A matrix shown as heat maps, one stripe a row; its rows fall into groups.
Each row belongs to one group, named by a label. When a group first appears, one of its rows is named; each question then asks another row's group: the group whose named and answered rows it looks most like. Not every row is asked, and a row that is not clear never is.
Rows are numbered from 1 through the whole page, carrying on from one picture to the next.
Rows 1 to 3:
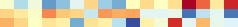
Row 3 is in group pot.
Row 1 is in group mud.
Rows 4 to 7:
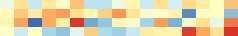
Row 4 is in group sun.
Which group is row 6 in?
sun
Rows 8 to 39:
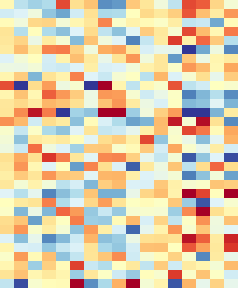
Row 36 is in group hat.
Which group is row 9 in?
mud
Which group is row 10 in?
hat
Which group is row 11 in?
mud
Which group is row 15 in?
mud
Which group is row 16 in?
sun
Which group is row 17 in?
hat
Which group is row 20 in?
hat
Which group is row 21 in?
pot
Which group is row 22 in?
mud
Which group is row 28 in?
hat
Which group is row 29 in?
mud
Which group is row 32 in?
sun
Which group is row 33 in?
pot
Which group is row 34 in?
mud
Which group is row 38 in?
pot
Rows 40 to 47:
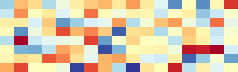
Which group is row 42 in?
hat
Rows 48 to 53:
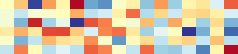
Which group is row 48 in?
sun
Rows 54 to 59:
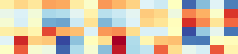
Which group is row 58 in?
hat
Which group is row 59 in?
hat
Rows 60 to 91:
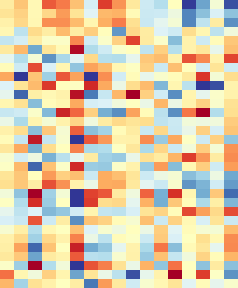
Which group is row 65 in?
sun
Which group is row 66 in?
mud
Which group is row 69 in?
hat
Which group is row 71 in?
sun
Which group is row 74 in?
sun
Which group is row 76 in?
sun
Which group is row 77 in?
mud
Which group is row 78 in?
sun
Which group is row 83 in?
mud
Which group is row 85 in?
sun
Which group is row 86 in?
sun
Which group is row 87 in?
sun
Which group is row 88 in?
sun
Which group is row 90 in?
pot
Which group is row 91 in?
hat
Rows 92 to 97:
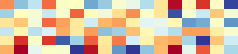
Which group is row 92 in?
pot
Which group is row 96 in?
hat
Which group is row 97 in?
pot
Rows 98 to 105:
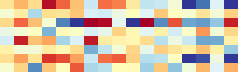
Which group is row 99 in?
sun
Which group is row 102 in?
hat
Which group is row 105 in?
sun
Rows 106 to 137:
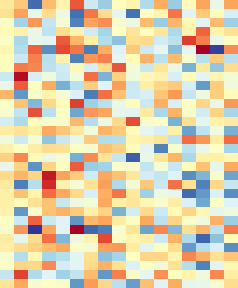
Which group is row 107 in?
pot
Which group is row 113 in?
hat
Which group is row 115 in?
hat
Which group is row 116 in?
hat
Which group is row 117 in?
sun
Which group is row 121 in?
mud
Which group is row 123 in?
pot
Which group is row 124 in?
sun
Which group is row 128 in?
hat
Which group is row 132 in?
hat
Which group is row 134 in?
mud
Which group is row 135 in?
hat
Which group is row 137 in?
pot
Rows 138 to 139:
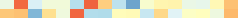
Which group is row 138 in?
pot
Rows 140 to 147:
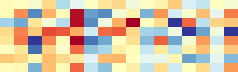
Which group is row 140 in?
hat
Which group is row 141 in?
sun
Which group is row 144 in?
sun
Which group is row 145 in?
sun
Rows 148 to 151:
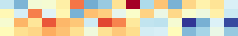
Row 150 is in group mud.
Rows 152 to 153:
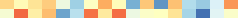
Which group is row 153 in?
hat
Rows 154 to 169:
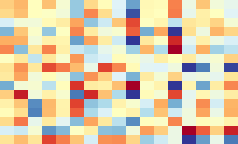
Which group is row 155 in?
pot
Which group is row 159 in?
pot
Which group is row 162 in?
pot
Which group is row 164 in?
pot
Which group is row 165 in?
sun
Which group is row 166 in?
sun
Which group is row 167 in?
pot
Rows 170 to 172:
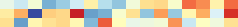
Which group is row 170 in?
mud
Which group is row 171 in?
sun
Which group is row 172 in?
hat
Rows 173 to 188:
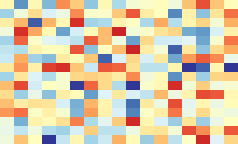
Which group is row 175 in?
sun
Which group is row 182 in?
pot
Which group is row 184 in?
pot
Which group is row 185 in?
pot
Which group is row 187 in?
mud
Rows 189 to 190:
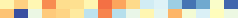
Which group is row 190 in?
hat
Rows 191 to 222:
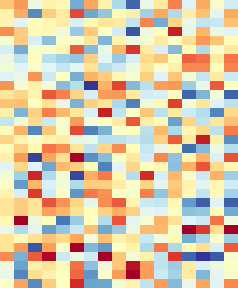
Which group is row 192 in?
sun
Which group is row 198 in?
mud
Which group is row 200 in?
hat
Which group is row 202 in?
pot
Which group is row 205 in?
sun
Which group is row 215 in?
hat
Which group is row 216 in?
mud
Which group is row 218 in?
sun
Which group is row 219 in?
hat
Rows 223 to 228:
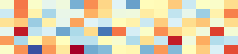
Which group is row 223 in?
pot
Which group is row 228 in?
sun
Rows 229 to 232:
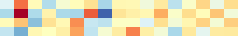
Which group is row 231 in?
sun
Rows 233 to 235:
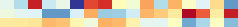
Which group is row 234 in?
mud
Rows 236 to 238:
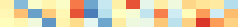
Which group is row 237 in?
sun
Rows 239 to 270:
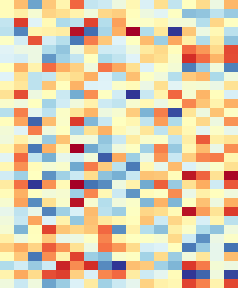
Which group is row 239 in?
sun
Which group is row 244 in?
mud
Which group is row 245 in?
mud
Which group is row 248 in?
sun
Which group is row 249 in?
pot
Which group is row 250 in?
mud
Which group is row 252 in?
sun
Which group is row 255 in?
sun
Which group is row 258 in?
mud
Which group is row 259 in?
sun
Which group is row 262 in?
mud
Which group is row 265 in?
hat
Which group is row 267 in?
sun
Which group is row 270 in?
mud
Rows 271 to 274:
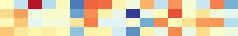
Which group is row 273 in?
pot
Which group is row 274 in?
pot
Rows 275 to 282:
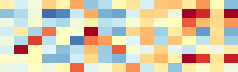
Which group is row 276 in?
mud
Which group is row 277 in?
mud
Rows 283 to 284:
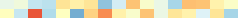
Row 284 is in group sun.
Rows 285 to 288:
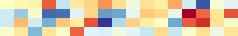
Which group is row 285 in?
hat
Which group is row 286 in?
mud
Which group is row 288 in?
sun
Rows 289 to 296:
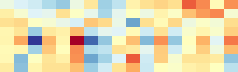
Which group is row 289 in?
mud
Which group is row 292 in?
sun
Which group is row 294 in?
sun
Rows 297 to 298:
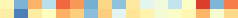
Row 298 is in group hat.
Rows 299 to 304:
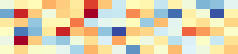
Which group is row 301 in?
sun
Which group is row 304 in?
pot
